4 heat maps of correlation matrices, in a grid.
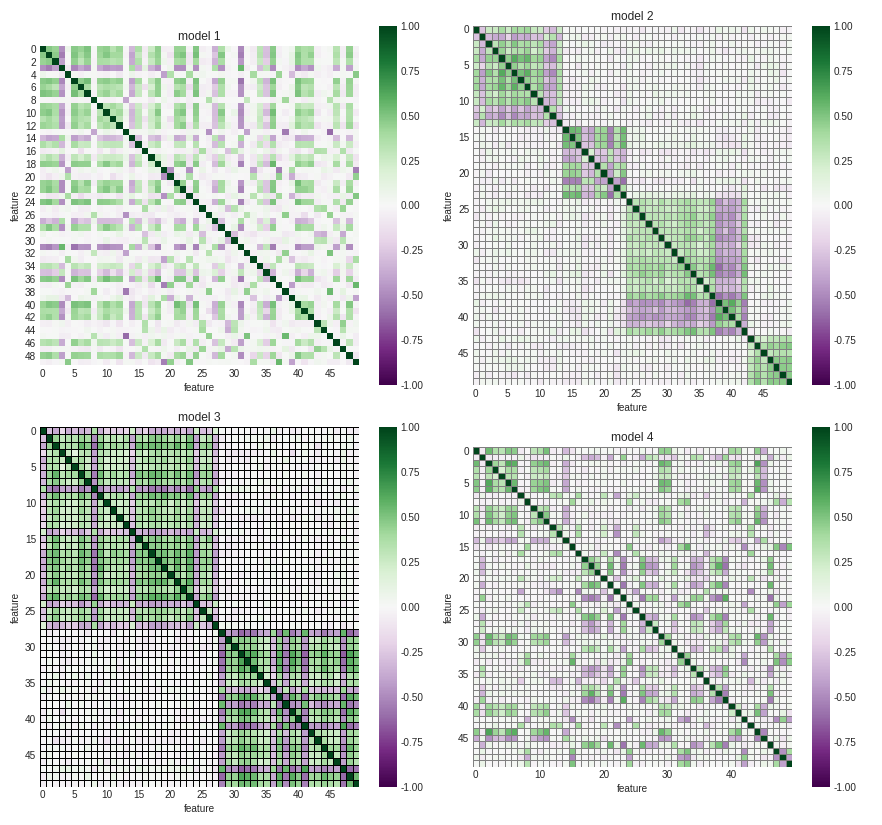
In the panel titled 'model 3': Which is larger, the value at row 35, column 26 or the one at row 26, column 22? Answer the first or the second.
the second
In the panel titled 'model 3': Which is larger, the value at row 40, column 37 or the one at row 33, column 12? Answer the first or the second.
the first
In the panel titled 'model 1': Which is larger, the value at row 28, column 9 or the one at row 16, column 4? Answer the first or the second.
the first
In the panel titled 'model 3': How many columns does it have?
50
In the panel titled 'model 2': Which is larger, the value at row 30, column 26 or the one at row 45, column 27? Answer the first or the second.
the first
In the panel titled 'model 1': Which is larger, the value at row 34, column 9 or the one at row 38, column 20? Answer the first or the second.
the first
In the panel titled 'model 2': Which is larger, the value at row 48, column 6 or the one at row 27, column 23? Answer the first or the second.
the second
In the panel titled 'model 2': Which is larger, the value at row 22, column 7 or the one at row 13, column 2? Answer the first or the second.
the second
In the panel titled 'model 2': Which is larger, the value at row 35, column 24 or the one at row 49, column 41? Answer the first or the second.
the first
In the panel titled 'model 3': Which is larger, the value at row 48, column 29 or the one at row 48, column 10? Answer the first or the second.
the first
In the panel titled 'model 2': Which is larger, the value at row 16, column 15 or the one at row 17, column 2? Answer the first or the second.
the first
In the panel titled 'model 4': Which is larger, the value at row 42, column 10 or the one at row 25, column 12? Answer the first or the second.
the second
